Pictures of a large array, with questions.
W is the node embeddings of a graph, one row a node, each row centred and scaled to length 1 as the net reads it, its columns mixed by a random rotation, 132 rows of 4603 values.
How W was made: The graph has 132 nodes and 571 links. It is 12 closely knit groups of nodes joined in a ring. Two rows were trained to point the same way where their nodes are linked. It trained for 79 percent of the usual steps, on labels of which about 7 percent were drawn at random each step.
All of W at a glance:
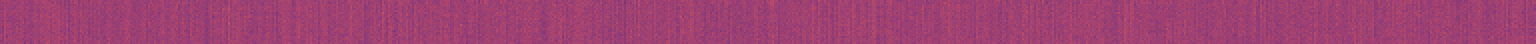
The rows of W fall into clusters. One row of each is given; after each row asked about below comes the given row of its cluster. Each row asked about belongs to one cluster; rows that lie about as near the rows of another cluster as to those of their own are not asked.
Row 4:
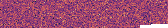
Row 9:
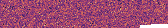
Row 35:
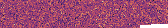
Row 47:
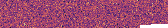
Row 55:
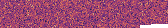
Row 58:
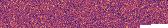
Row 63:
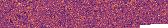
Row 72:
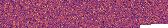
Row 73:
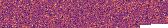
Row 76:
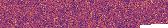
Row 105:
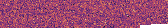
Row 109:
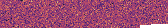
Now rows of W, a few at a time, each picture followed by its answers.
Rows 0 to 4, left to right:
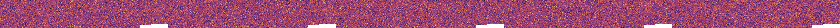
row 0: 9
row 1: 9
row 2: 55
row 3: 76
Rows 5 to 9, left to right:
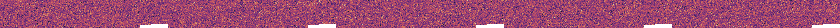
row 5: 4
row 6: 76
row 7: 105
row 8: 9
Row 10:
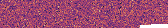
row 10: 9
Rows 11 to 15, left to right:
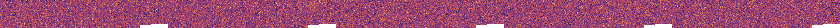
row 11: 47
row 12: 76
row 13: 4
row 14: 35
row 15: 76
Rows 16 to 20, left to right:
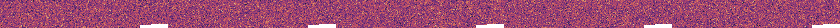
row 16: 47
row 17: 55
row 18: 35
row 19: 35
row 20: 109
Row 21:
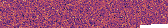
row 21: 105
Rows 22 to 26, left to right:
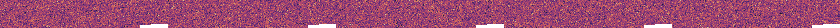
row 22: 63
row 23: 55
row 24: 35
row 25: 58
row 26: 47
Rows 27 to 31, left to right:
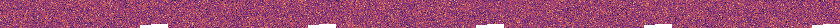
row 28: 47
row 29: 58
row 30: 76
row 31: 55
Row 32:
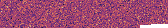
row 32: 109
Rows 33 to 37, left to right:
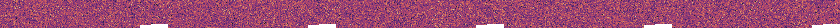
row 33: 72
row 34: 35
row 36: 4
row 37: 9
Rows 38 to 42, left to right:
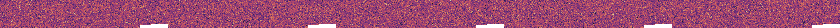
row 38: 58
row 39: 58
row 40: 35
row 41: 58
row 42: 63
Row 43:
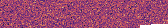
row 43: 4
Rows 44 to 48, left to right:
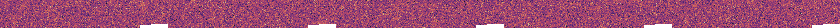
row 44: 76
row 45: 109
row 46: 55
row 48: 76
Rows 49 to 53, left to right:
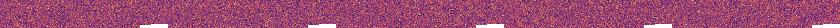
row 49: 63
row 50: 55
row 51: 35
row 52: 63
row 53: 35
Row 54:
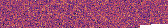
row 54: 4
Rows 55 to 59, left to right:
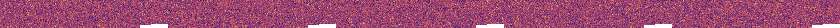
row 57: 76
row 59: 58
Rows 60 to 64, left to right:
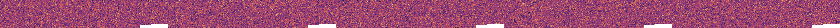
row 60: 55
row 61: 58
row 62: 47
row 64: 72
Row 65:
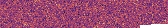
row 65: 47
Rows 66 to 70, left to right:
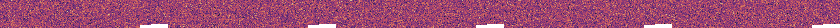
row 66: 58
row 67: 73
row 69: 105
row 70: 35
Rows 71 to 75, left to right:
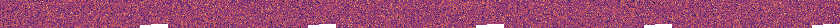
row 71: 4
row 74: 72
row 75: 105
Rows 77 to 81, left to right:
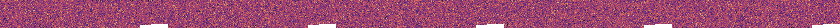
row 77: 55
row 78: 109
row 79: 105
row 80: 4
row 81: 47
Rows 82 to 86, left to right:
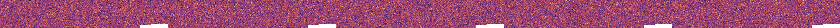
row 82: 9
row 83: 72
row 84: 63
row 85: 58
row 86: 105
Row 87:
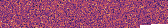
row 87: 58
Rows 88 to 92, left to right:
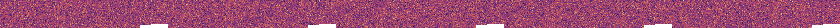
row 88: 55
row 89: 55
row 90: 4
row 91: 4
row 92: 58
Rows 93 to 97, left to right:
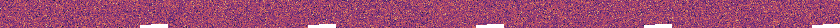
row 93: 47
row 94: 109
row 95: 58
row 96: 72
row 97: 105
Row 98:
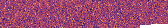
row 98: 55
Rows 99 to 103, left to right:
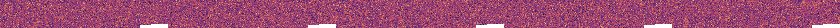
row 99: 72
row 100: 4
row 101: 105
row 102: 47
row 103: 76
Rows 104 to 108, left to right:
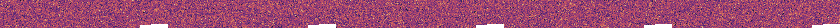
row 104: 9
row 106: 105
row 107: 55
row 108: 4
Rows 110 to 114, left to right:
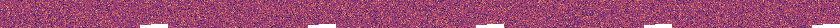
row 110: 109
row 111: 105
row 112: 109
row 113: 47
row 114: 109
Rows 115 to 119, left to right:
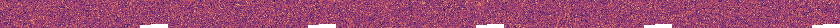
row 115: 63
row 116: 105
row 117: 76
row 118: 73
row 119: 72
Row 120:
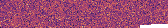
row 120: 58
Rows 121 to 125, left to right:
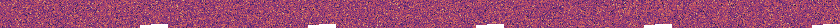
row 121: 63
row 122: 105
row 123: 4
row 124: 9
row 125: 109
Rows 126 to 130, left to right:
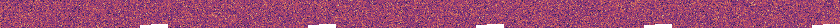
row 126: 47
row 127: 73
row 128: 105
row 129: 63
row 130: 109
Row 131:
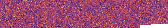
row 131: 109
